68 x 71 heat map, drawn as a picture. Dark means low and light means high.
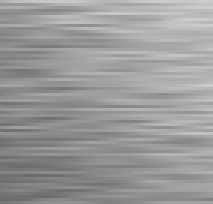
There is an overall slope up to the top right. Neither half mirrors the other. The ninth with the highest average is the top right. The ninth with the lowest average is the bottom left. The grain runs across in streaks.
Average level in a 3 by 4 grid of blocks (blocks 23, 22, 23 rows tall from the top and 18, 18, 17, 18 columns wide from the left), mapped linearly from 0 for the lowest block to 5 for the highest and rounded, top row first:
2345
1234
0123
